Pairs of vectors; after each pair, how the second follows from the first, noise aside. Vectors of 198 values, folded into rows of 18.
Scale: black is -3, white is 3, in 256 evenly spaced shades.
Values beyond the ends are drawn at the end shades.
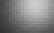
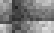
wrapped around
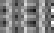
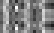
wrapped around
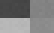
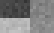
copied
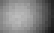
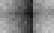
wrapped around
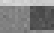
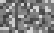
shuffled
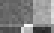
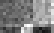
copied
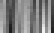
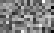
shuffled
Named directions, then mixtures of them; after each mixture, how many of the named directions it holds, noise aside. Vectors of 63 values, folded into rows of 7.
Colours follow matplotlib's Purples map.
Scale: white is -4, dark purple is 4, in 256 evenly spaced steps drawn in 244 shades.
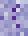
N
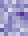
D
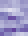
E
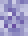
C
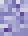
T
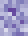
two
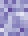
one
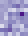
two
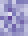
one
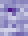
three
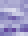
one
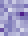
one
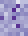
one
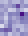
two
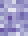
three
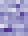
three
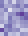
one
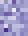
three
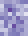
two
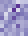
two
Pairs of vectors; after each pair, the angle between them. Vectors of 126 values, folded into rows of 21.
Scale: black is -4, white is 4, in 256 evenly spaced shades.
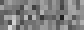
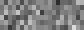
partly opposed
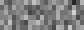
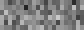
partly aligned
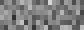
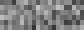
partly aligned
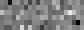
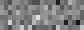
partly aligned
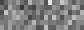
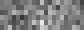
orthogonal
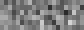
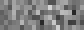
nearly opposite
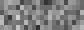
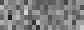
partly aligned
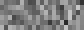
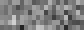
partly opposed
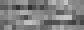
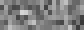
partly aligned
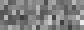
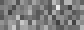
orthogonal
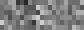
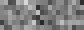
nearly opposite
